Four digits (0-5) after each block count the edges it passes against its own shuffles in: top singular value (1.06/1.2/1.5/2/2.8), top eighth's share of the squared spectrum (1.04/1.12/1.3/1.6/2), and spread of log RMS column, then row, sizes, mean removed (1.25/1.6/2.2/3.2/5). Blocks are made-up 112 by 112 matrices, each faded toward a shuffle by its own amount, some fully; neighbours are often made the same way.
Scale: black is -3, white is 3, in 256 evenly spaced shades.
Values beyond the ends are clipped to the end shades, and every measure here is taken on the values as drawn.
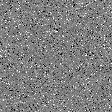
1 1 0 0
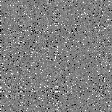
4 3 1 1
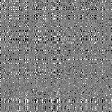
5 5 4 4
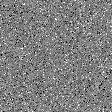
1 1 0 0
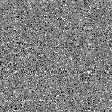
3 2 0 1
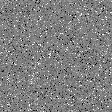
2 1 0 0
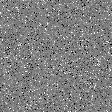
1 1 0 0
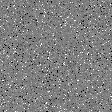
2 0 0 0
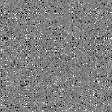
4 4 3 3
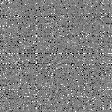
4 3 2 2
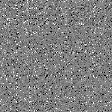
4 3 2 2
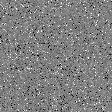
2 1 0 0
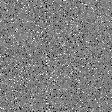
3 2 1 1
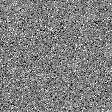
0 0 0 1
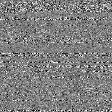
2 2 0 4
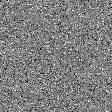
0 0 0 0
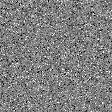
0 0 0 0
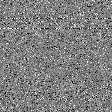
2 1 0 2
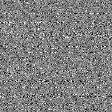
1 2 0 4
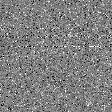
2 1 0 2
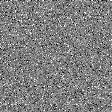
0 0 0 1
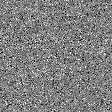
0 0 0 1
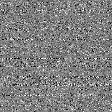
2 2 0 3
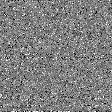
1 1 0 2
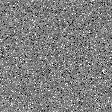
1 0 0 0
